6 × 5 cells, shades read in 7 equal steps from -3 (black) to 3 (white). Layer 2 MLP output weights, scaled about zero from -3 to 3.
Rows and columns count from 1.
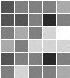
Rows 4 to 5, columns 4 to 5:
2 2 / -2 0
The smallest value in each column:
-1 -1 0 -2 0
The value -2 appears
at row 2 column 4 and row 5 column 4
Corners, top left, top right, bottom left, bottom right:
-1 1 0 1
